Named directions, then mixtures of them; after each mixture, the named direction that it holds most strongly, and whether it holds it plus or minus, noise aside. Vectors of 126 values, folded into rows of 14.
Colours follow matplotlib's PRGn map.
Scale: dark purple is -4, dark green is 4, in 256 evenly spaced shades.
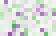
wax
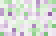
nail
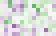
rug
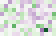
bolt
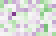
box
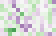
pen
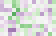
pen, minus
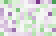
pen, minus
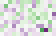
bolt, minus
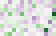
bolt, plus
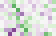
pen, minus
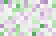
box, minus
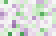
wax, minus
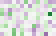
nail, minus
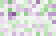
box, plus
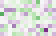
bolt, minus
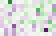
rug, plus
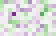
box, plus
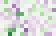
wax, minus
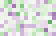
nail, plus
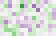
rug, minus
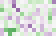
pen, plus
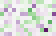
bolt, minus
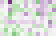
rug, minus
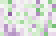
nail, plus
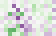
pen, plus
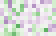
rug, minus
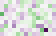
bolt, minus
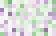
nail, plus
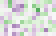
rug, plus
